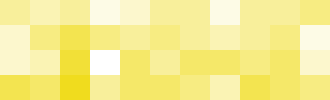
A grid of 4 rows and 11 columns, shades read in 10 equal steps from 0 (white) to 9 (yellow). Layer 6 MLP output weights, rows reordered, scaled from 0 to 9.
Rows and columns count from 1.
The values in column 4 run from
0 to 5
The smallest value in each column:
2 3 4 0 2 4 4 1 4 4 1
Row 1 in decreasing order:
5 4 4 4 4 4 4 3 2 1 1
